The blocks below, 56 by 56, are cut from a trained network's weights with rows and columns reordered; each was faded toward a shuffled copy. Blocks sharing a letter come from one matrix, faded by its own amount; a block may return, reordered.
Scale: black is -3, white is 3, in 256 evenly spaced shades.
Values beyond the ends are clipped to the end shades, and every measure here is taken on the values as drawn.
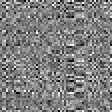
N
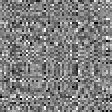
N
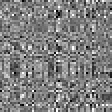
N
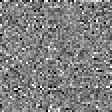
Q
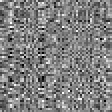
N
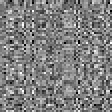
N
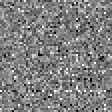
Q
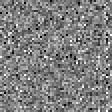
Q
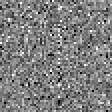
Q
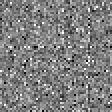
Q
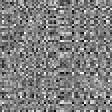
N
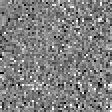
Q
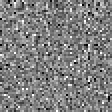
Q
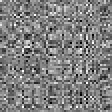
N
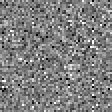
Q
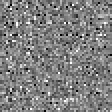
Q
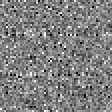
Q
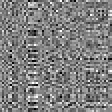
N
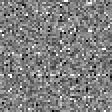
Q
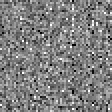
Q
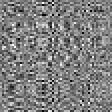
N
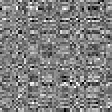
N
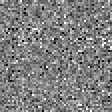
Q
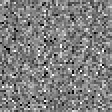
Q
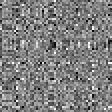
N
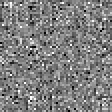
Q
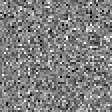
Q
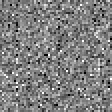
Q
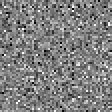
Q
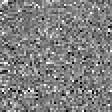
Q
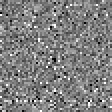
Q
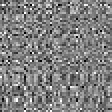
N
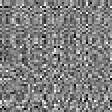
N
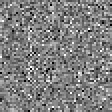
Q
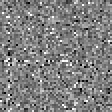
Q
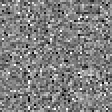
Q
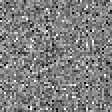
Q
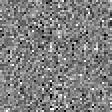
Q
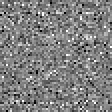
Q
